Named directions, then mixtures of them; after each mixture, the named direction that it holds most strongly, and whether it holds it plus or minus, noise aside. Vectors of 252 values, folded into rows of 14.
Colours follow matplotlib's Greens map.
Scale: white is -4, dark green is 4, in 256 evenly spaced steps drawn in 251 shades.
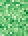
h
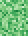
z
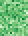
h, minus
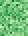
h, minus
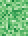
z, plus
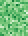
h, minus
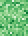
h, plus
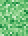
h, plus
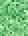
h, minus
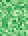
z, minus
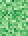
z, plus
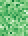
h, minus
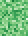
z, plus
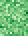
h, plus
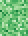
z, plus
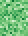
h, minus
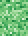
h, plus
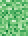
z, plus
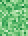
z, minus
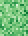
h, plus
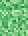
z, minus
